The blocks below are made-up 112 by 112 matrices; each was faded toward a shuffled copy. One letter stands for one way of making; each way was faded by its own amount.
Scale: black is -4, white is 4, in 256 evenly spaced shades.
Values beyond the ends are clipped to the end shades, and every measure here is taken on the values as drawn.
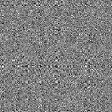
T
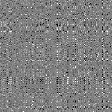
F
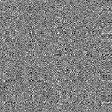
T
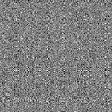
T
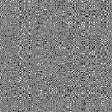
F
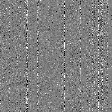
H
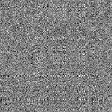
T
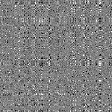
F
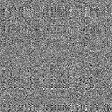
T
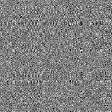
T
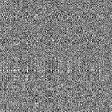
T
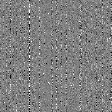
H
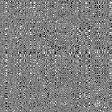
F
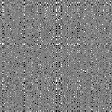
F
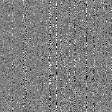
H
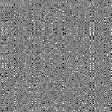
F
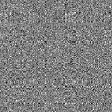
T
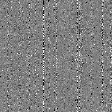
H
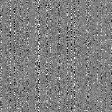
H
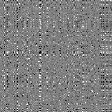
F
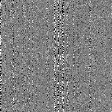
H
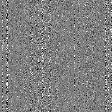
H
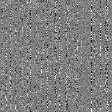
H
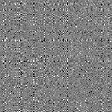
F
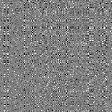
F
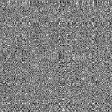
T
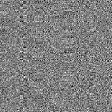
T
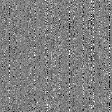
H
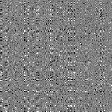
F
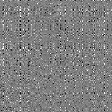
F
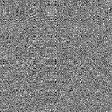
T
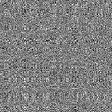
T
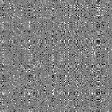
F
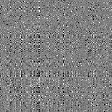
F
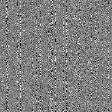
H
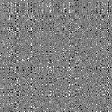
F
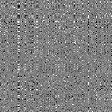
F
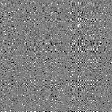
F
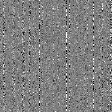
H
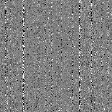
H
